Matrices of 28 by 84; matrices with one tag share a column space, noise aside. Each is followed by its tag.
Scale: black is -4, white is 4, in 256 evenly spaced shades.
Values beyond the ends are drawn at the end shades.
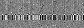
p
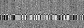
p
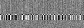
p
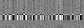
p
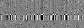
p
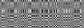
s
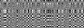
s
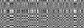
s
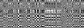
s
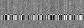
p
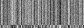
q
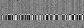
p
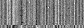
q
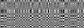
s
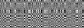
s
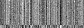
q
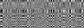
s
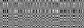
s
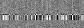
p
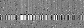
p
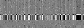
p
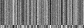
q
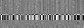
p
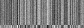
q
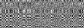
s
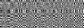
s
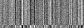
q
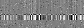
p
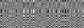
s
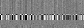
p
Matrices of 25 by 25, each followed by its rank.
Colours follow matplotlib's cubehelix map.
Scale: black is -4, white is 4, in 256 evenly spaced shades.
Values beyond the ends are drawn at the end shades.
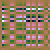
one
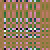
one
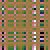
one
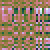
two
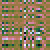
two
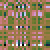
two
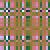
one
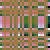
one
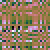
two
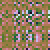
two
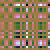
one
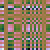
one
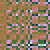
two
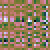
two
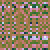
two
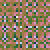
two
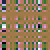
one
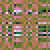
two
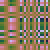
one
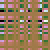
one
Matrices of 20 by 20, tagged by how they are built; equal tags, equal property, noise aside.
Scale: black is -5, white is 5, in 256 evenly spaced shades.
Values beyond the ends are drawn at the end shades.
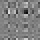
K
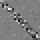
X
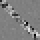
X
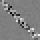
X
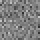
K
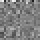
K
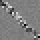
X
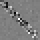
X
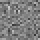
K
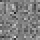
K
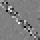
X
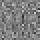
K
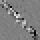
X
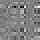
K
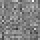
K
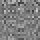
K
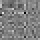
K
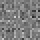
K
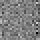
K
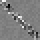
X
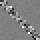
X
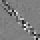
X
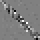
X
